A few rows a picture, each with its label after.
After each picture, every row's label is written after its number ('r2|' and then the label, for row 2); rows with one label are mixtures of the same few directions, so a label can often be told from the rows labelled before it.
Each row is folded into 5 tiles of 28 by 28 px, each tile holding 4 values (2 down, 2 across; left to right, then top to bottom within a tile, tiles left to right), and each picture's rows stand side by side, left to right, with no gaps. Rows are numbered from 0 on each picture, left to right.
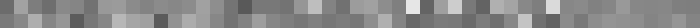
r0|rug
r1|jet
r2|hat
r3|hat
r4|jet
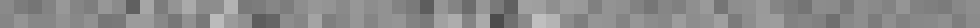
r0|hat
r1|rug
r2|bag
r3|rug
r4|hat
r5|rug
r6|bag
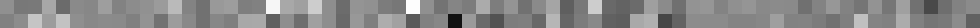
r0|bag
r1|hat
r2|hat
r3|bag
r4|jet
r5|rug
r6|rug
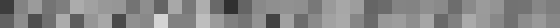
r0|hat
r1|rug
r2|jet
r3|jet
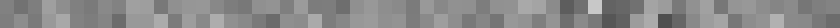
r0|bag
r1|rug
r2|bag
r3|jet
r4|jet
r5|rug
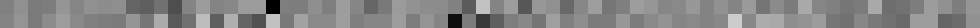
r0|hat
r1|hat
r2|rug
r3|bag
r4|hat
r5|bag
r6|jet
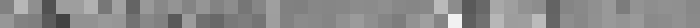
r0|bag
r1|bag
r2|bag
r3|bag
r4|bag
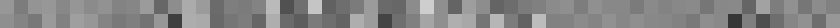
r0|rug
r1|bag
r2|jet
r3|hat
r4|rug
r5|bag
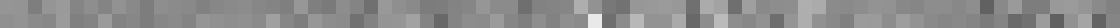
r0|jet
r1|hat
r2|rug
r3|jet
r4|bag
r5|jet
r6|bag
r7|hat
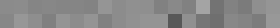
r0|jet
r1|bag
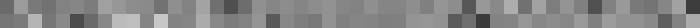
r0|rug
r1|rug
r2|bag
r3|bag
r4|hat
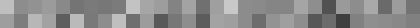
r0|hat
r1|rug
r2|bag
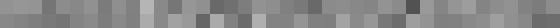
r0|bag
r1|hat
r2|hat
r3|rug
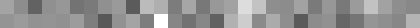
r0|hat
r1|jet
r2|rug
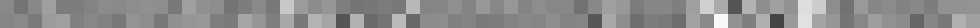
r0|bag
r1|jet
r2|hat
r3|bag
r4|bag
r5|jet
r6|rug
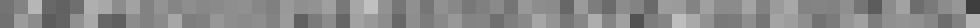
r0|jet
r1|bag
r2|rug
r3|rug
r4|rug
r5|rug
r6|hat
